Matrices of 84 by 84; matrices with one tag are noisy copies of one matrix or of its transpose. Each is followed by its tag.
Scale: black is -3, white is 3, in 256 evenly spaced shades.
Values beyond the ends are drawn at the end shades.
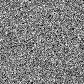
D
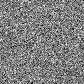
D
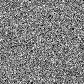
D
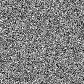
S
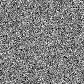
S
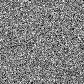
D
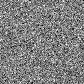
D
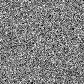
D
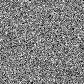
D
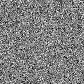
S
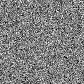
S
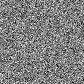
S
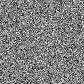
S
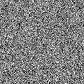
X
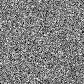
D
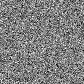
S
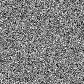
S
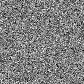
S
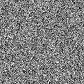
X
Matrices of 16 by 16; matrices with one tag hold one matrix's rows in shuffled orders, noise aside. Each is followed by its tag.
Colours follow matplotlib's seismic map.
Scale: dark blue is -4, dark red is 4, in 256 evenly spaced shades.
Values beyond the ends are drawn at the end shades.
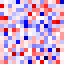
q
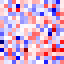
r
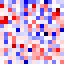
q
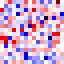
q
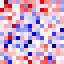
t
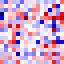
r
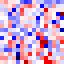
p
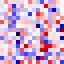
p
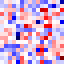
p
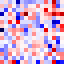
r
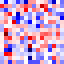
t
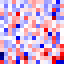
r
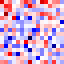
t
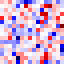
p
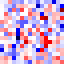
p
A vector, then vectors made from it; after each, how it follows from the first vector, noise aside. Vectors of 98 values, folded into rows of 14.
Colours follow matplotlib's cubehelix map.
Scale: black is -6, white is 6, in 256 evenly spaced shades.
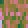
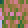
copied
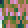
scaled up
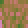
shrunk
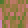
shrunk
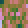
copied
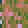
sign-scrambled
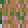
sign-scrambled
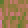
shrunk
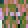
scaled up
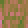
shrunk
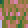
copied
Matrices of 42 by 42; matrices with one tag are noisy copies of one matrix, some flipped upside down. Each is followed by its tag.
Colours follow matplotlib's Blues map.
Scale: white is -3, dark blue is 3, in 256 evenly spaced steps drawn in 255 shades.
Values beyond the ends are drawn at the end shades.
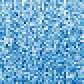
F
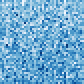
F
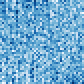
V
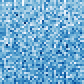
F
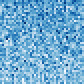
F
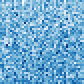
F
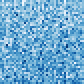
F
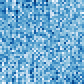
V
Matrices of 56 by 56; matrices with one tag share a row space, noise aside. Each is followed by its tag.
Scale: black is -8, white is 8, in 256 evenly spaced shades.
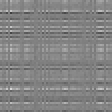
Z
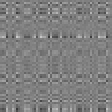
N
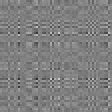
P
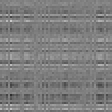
Z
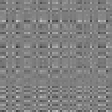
N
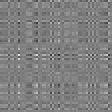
P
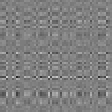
N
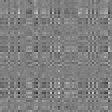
P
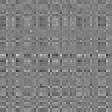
N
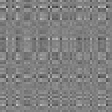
N
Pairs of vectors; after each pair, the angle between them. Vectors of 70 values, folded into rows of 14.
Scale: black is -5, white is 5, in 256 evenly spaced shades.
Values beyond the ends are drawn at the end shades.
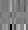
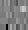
partly opposed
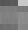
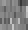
partly opposed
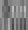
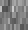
partly aligned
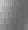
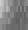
nearly parallel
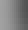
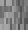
partly aligned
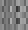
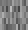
partly aligned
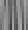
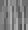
nearly opposite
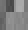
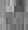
nearly opposite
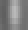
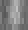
nearly parallel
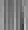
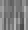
nearly parallel
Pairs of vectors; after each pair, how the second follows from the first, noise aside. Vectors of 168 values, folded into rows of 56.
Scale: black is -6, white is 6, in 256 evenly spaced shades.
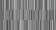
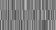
shuffled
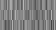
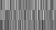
shuffled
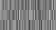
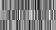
scaled up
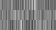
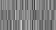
sign-scrambled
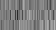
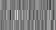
sign-scrambled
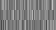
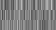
shuffled
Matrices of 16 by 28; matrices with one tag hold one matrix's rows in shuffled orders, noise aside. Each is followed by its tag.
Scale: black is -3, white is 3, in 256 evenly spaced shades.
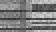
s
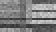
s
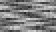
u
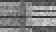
s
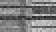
s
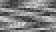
u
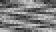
u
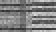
s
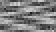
u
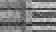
s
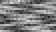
u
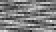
u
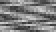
u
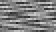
u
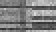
s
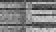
s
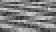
u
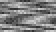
u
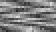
u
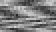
u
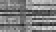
s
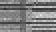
s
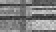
s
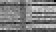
s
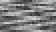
u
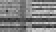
s
